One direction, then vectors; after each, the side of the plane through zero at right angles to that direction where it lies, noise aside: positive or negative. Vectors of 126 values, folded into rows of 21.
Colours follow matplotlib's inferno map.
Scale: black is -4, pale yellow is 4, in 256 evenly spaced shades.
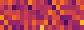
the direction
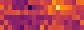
positive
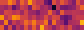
positive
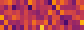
positive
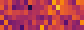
positive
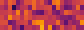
positive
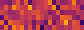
negative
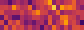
negative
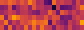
positive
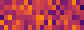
negative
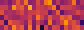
negative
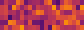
negative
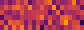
negative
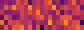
negative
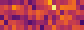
negative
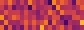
positive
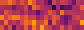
positive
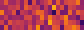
negative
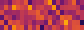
negative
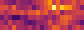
negative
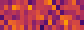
negative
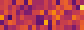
positive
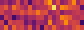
negative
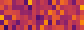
positive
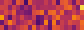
positive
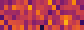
negative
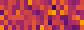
positive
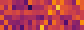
positive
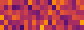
positive
